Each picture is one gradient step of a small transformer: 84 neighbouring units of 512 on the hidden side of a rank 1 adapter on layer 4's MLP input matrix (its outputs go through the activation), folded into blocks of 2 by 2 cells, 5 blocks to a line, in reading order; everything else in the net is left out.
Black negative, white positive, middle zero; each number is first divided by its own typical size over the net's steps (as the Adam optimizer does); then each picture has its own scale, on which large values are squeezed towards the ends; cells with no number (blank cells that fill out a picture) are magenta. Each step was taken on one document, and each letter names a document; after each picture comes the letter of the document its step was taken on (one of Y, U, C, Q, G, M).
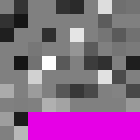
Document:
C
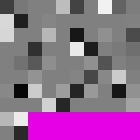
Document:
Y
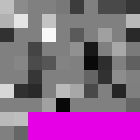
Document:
Y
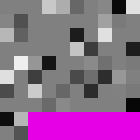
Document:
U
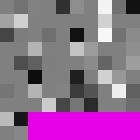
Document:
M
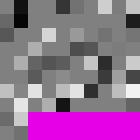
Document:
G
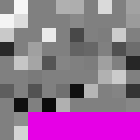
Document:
C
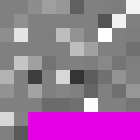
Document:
U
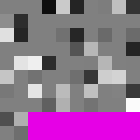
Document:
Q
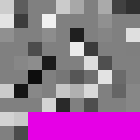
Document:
Y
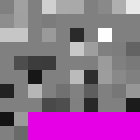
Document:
U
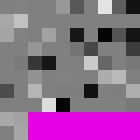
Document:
M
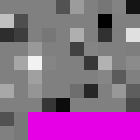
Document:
M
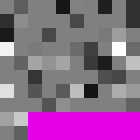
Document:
C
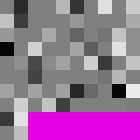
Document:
C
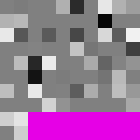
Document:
M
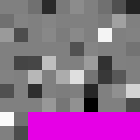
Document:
U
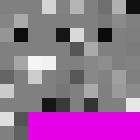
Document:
Q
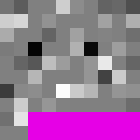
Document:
G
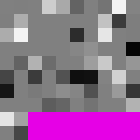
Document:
Q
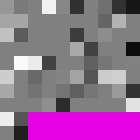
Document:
Q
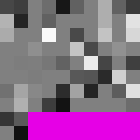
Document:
Y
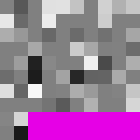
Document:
Y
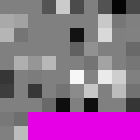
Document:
U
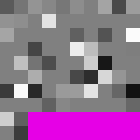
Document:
Y
